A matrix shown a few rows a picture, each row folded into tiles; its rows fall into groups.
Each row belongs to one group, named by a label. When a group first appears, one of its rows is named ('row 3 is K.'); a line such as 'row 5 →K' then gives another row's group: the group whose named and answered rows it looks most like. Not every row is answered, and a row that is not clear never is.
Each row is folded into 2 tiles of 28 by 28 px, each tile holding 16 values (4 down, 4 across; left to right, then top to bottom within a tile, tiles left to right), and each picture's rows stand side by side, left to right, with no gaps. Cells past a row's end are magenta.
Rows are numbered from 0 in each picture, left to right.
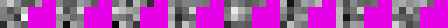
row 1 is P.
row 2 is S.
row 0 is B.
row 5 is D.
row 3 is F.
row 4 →S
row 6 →F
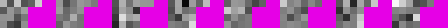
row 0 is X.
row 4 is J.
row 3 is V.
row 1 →D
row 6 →V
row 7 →B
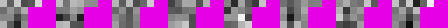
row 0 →X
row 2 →X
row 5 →F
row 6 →P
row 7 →X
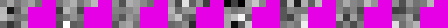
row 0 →P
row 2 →D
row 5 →V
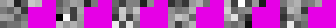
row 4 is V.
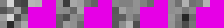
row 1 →D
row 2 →D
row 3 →X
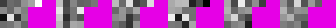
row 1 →F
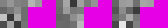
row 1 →V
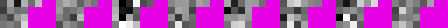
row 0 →V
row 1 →B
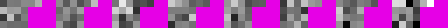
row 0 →J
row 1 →X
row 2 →J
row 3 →B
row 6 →P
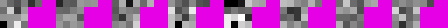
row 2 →V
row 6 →J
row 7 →P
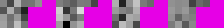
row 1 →P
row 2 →D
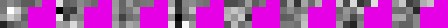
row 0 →S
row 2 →F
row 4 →S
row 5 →V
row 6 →X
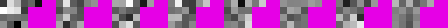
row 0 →J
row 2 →B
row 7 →X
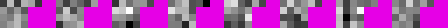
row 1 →S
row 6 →F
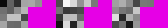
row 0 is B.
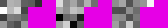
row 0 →J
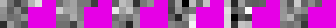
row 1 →J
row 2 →J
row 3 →V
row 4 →F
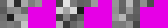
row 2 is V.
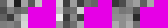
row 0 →V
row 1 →F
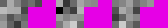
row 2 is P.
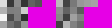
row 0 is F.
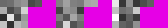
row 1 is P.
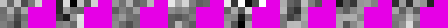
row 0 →X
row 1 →V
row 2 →X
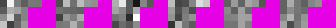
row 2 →B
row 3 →D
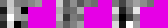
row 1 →F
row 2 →F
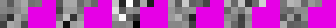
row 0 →D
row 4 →X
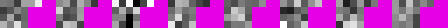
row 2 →X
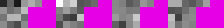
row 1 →B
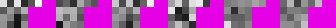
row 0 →X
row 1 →S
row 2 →X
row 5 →V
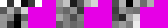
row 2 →V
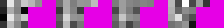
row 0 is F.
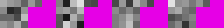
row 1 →D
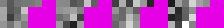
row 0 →F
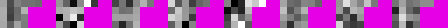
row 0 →F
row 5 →P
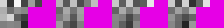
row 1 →X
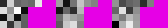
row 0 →J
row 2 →S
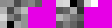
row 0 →P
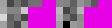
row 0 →F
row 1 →P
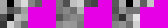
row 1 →D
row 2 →V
